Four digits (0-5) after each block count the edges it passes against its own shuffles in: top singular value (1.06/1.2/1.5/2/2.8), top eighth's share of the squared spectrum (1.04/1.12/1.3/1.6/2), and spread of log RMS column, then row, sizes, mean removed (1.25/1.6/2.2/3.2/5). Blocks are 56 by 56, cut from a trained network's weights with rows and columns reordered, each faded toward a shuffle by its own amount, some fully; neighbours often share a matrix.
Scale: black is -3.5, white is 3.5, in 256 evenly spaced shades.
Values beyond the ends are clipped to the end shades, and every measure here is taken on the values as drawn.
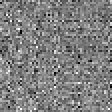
3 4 2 2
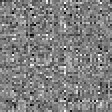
3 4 2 3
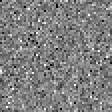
0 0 0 0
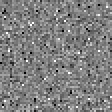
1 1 0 0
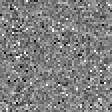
1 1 1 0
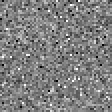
0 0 0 0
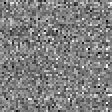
3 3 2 1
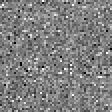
1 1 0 0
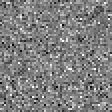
2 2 0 1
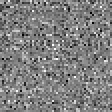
3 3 0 2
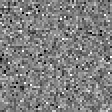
0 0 0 0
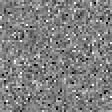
0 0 0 0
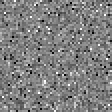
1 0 0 0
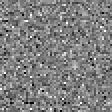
2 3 1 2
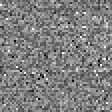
1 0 0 0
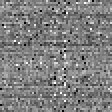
3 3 1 0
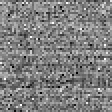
3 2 0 1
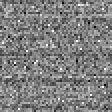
2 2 0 0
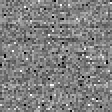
2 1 0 0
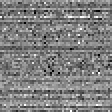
4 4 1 2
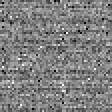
3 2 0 0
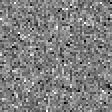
2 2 1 0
